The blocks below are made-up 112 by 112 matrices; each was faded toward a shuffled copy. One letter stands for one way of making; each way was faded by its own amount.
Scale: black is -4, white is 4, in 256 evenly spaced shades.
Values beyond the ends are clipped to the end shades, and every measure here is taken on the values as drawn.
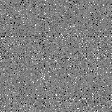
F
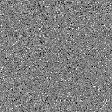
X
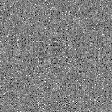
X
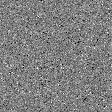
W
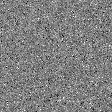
W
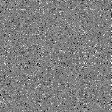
F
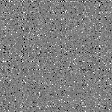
F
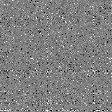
F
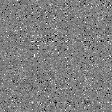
F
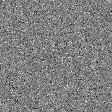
W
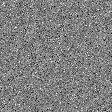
W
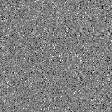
X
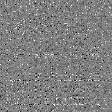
F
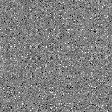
X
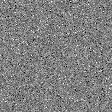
W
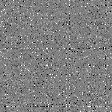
F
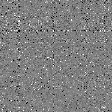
F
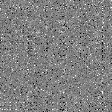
F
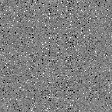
F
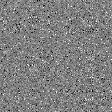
X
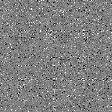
F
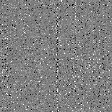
F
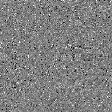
X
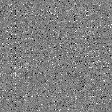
F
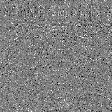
X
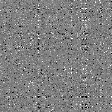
F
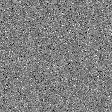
W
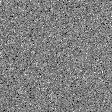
W
